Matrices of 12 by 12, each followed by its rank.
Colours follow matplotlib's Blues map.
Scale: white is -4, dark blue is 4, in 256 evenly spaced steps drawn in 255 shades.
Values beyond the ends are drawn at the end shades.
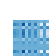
one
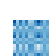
one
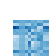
two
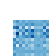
two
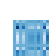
one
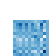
two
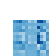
two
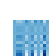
one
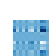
one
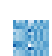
two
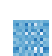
two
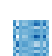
one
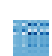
one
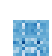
two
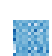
two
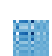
one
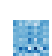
two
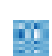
one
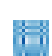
one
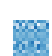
two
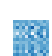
two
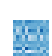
two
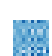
two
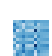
two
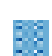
one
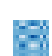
one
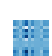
one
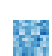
two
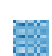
one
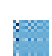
one
